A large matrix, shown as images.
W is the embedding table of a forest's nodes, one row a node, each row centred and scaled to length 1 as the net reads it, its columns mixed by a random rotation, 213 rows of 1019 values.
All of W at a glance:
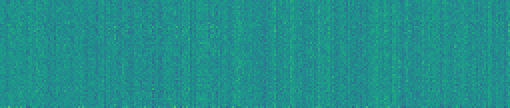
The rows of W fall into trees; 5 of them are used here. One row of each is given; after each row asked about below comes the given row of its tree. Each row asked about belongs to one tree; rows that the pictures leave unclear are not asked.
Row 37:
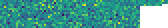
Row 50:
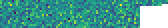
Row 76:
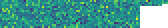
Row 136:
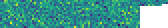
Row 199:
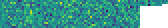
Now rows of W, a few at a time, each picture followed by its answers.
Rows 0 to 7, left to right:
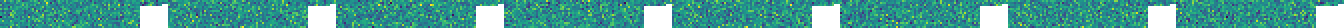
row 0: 136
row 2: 37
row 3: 37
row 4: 136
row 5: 50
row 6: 136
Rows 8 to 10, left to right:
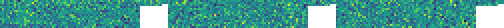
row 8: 199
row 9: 50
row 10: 136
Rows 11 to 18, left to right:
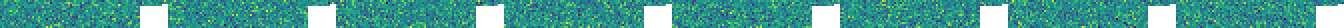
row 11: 136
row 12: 76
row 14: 50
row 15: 50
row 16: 37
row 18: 136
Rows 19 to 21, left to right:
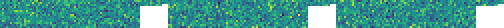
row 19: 199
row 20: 50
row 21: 136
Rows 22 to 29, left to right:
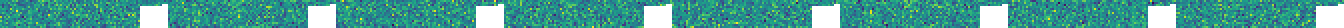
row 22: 37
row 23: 199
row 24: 76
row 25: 50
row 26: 50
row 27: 199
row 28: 136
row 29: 37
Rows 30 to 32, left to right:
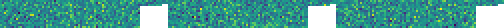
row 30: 50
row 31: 50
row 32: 136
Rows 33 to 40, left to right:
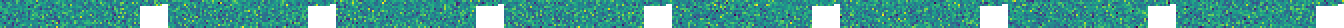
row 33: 50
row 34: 136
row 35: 136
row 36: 136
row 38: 136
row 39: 76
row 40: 50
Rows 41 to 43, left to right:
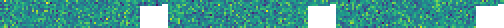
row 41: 136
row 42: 76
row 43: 50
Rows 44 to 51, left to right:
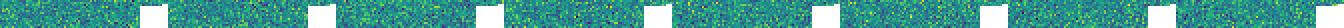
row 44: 76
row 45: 76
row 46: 199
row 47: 76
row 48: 50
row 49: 199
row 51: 50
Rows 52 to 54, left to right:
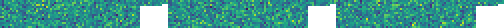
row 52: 37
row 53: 37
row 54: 37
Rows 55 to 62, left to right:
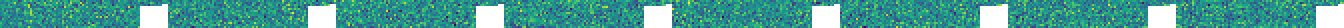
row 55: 199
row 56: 50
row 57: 136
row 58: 199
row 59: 136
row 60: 50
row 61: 50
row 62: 50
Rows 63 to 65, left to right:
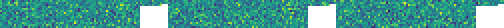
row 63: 50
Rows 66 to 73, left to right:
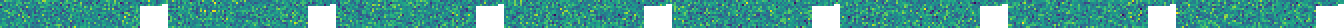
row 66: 136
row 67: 136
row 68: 37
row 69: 50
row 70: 76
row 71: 50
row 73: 37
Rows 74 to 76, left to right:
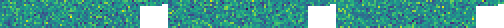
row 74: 199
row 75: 37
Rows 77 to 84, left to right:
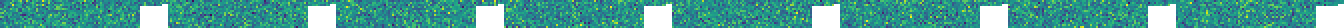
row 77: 37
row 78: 76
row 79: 76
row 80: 76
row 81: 50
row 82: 199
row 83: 136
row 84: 199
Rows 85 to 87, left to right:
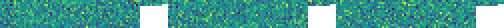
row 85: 199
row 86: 136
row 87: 136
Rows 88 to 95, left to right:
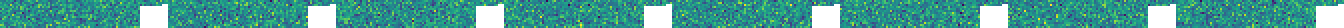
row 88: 50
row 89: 136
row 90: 76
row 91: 76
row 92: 136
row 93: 136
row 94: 37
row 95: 76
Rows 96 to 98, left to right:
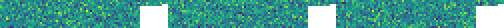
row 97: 199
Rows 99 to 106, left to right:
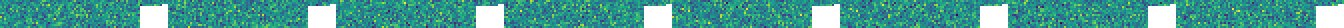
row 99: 37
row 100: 50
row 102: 37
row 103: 37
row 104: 37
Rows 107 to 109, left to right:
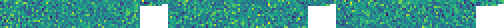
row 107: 136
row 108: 50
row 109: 199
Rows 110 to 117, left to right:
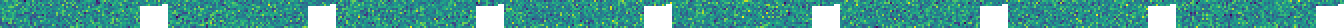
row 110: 76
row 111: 50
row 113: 76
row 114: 199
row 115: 136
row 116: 136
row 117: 50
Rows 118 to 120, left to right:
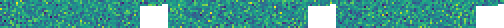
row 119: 76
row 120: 50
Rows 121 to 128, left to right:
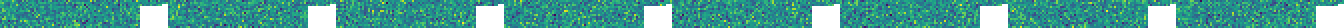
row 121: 76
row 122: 76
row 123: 136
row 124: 50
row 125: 50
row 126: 50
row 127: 76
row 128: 76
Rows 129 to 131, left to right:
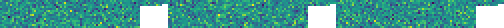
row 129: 50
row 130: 37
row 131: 136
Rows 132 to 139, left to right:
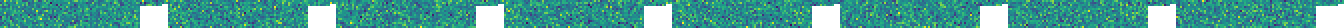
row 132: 136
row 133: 76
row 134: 50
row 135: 76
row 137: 50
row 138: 136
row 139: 37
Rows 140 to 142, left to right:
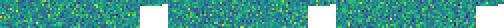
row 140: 37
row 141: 136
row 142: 136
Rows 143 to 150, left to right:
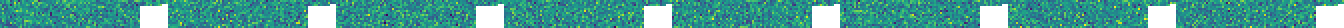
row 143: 199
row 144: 136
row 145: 50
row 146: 136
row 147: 136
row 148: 199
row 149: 76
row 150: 136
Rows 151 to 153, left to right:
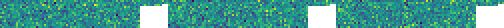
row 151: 37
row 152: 76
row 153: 76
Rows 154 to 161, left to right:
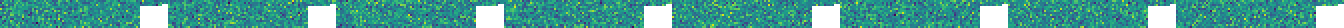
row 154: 136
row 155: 50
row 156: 199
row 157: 76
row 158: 37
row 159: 50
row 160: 136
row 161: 136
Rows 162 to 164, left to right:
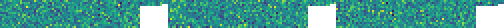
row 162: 136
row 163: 76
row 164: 136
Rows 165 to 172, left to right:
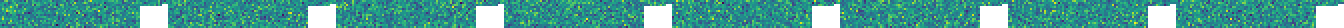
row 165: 76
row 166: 50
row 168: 199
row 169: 136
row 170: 37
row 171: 136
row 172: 136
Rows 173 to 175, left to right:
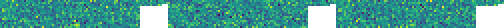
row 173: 76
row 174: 50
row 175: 76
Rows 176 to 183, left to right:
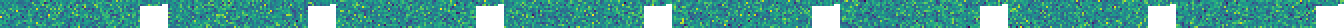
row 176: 37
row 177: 37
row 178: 136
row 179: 136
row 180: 76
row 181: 76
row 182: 76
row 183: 50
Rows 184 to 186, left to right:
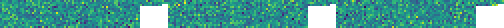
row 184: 76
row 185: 50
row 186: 50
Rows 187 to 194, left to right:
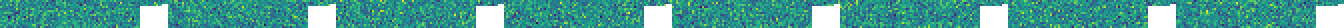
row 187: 50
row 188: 199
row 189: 136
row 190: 50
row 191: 50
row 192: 50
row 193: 136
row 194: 199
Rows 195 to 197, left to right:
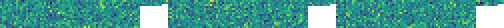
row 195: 50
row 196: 37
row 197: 136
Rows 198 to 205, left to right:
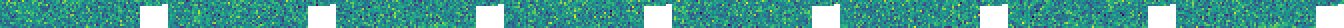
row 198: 199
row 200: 50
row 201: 199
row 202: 76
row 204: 50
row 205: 50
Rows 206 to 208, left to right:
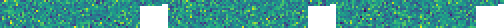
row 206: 136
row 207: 136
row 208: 50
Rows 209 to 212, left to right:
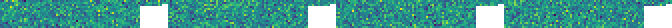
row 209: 76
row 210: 37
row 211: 37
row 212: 50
